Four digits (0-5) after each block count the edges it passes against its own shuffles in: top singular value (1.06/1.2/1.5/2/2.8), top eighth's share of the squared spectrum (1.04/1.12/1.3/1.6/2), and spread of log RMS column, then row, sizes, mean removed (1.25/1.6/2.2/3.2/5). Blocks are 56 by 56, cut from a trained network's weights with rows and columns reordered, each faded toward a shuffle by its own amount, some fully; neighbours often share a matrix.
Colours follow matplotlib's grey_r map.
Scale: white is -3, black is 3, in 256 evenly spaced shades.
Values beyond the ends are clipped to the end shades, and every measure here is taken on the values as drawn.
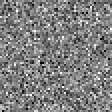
0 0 0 0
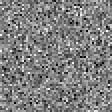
0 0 0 0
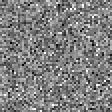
0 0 0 0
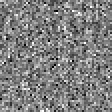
1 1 0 0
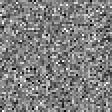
0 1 0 0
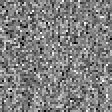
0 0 0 0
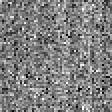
2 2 0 1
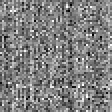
3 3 0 2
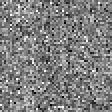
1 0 0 0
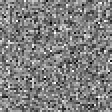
1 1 0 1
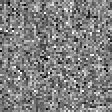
1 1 0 0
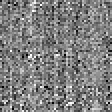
3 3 1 2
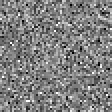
1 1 0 0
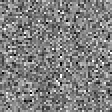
3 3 1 1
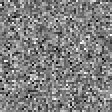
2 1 0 0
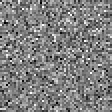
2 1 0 0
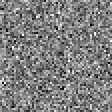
1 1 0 0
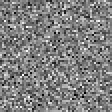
1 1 0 0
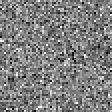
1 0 0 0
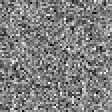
1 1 1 0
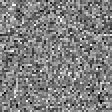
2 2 0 0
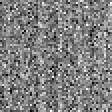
2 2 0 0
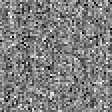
1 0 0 0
